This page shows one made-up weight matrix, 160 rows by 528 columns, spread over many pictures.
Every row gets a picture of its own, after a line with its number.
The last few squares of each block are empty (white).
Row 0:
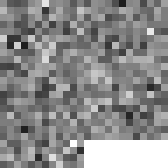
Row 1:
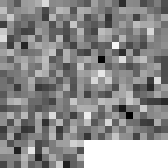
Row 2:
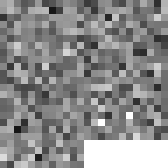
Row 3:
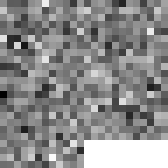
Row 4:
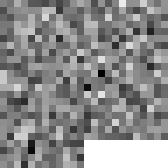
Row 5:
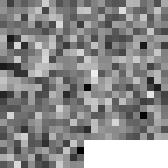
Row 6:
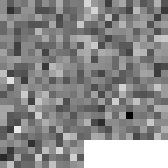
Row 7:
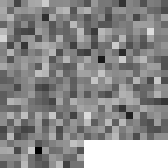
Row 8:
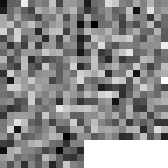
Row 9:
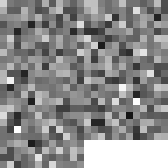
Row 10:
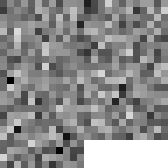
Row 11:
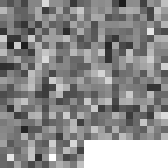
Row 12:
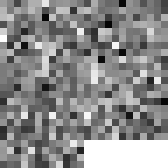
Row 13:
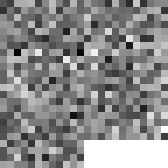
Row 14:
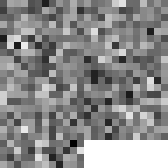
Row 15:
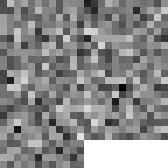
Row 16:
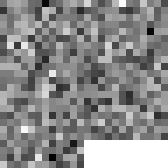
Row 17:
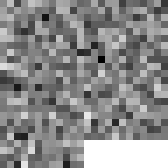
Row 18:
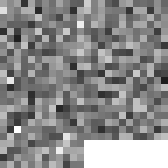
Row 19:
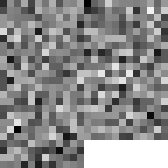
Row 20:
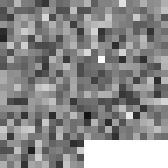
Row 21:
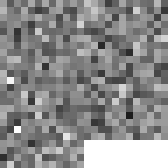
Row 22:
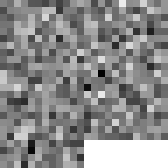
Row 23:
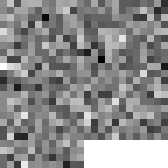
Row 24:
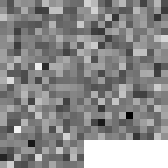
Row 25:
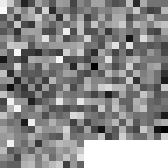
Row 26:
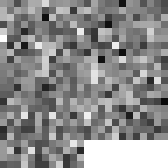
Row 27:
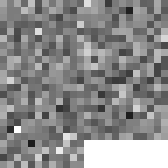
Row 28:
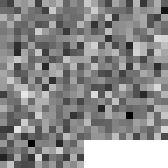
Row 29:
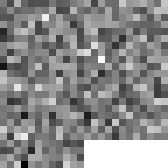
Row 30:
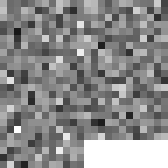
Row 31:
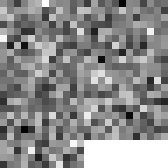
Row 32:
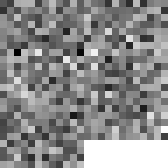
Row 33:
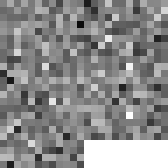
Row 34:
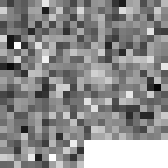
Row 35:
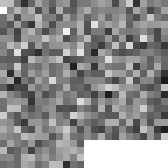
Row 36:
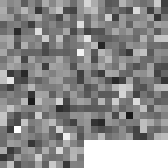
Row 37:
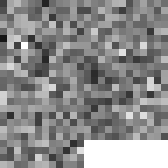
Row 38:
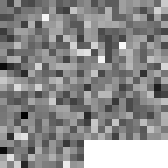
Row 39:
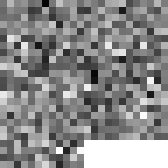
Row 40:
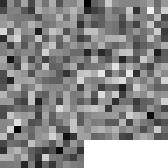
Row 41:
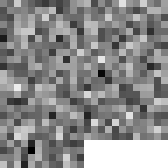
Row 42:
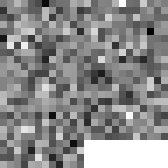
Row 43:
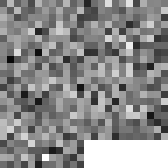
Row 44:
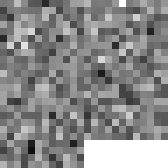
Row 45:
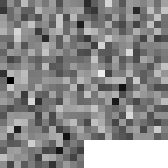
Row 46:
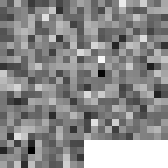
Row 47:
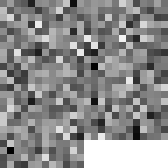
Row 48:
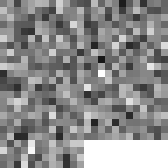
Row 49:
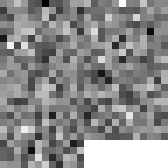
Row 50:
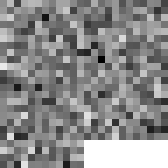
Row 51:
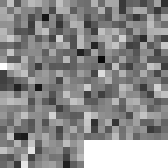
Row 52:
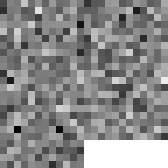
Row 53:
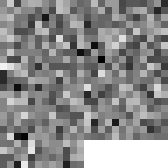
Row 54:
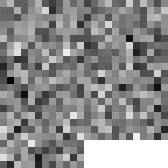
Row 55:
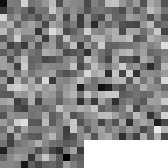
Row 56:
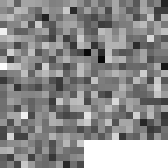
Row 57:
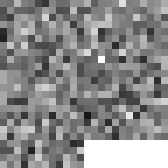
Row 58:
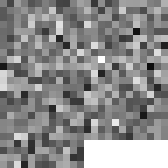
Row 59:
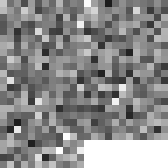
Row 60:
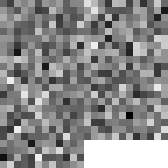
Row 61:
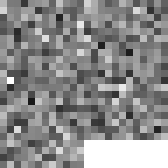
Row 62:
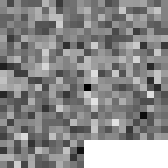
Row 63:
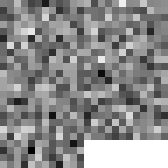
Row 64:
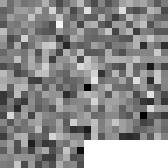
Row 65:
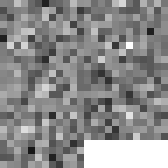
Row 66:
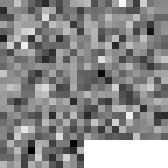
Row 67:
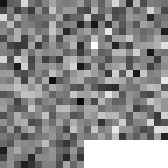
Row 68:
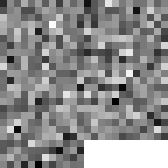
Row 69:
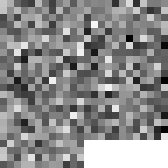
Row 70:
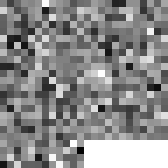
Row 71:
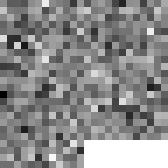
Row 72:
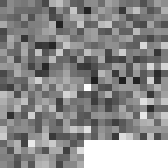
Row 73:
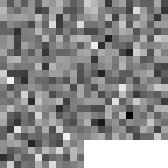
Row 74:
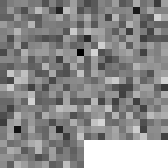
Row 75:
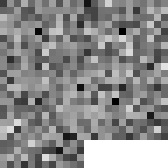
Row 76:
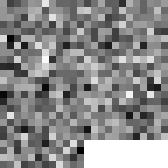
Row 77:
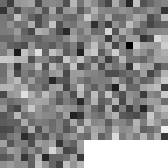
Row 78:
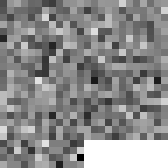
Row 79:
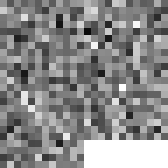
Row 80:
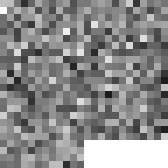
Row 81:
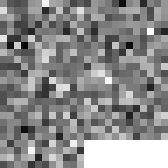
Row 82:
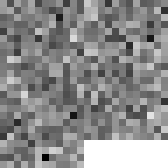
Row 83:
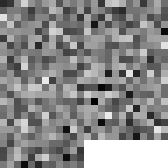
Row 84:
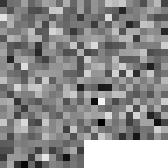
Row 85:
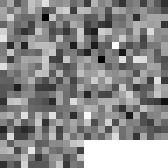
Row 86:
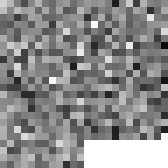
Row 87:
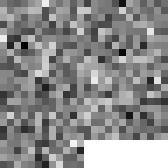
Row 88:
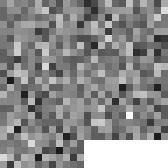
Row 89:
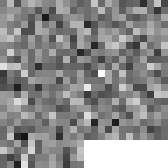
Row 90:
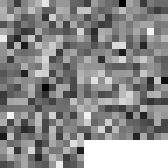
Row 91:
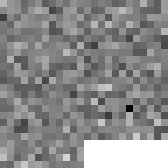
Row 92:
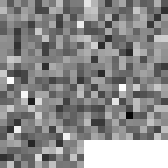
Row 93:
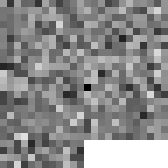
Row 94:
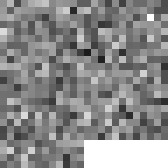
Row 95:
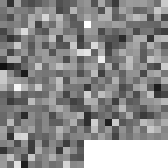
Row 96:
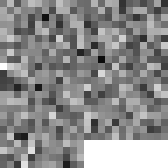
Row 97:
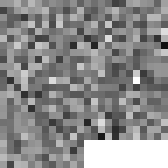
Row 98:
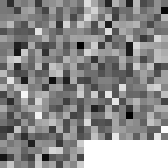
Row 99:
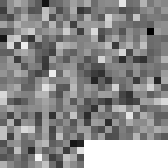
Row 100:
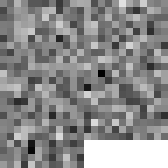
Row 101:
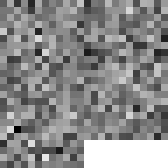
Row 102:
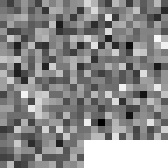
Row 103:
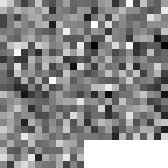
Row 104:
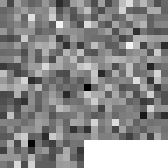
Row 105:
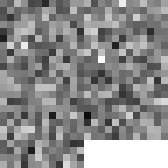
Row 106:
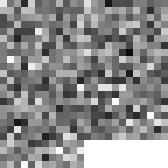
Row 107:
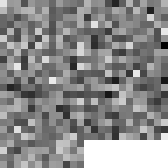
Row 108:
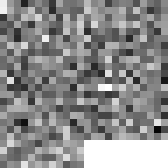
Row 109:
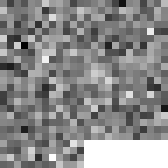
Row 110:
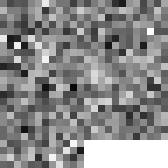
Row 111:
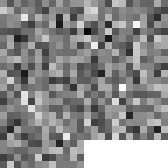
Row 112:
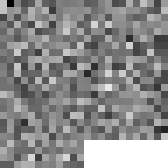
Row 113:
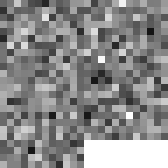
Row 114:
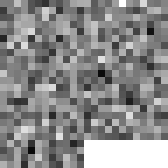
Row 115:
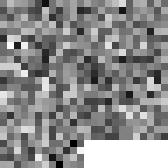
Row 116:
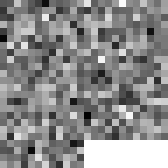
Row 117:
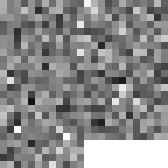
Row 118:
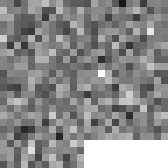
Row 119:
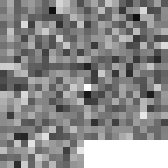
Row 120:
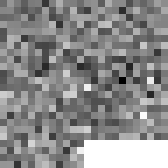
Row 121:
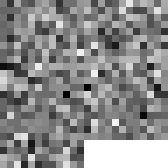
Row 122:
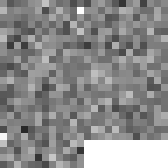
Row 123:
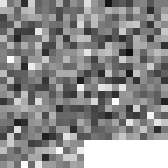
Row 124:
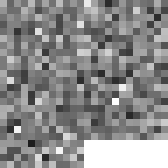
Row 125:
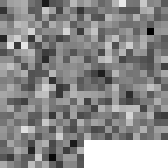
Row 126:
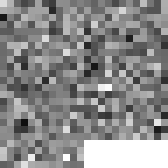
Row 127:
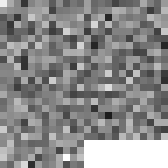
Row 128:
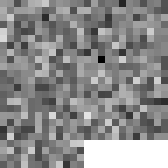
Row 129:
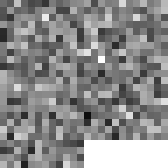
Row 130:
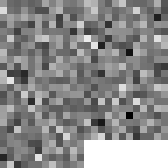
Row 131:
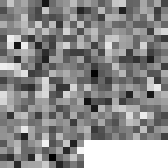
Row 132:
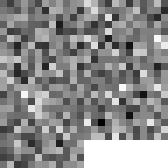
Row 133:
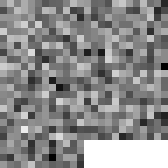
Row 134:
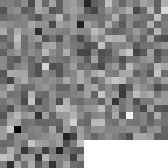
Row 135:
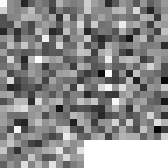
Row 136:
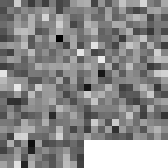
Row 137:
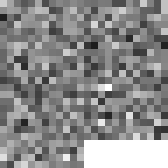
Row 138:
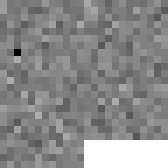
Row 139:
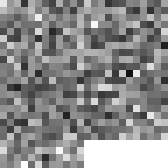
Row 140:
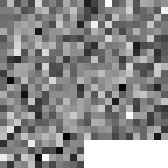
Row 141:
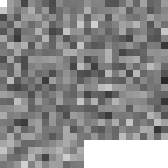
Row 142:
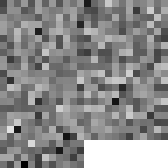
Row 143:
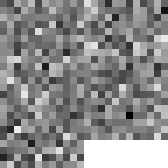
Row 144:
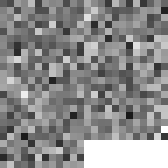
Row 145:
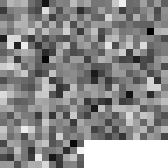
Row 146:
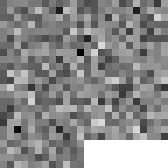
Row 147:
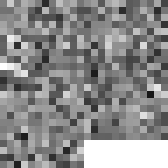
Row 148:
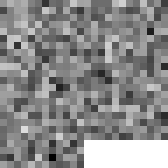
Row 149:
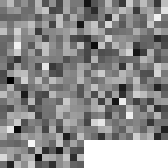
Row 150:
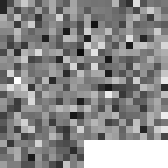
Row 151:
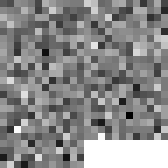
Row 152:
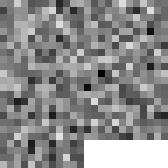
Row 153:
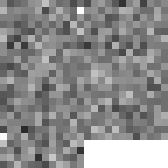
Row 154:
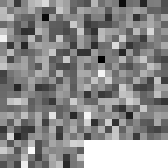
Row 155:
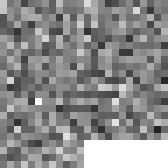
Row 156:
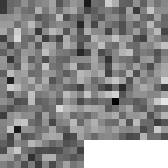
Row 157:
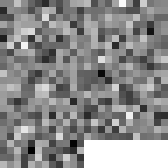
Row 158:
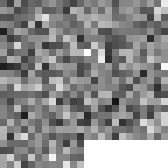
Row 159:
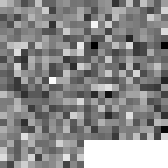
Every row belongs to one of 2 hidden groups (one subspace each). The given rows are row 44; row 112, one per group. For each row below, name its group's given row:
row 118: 44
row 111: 112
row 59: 112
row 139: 112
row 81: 44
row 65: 44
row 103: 112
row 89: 44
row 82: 112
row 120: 44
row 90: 44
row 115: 44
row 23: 44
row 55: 112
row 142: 112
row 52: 112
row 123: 112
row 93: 44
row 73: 112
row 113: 44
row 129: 44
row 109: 44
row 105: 44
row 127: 112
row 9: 112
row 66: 44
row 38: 44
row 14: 44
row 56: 44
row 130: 112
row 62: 44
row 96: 44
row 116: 44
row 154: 44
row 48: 44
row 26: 44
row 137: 112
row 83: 112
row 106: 112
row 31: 44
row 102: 112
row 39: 44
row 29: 44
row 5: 44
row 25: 112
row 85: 44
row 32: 112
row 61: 112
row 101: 112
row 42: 44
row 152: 44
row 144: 112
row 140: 112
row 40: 112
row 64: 44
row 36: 112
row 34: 44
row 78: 44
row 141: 112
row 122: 44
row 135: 112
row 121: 44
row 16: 44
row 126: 112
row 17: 44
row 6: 112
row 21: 112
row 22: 44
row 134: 112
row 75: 112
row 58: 44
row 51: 44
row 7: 44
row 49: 44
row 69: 112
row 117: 112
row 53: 44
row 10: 112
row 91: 112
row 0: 44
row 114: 44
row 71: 44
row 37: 44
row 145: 44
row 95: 44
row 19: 112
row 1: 44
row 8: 112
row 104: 44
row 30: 112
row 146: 112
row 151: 112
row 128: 44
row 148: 44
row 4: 44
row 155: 112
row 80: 112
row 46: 44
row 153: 44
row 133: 44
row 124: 112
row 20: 44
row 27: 112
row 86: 112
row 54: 112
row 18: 112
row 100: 44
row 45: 112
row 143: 112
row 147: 44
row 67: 112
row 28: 112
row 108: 112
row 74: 112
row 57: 44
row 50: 44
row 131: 44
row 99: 44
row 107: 112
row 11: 44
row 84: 112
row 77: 112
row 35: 112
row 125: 44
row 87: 44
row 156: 112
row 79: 112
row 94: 44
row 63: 44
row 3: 44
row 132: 112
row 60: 112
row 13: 112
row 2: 112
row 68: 112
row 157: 44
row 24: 112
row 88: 112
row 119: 44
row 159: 112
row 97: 112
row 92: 112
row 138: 112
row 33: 112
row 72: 44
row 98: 112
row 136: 44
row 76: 44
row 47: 112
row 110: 44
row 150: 112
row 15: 112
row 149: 112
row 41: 44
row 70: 44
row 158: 44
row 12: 44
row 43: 112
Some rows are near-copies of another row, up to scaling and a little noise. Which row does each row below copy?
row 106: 123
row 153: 122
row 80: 35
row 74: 146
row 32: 13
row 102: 132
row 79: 111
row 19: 40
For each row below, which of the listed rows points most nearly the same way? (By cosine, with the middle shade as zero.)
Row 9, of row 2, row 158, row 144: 144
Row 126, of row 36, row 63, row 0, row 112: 112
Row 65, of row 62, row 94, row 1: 62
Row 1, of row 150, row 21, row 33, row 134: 21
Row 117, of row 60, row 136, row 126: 60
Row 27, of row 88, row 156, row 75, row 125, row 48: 48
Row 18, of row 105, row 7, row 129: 7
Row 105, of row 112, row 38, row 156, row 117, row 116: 116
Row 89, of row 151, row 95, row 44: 151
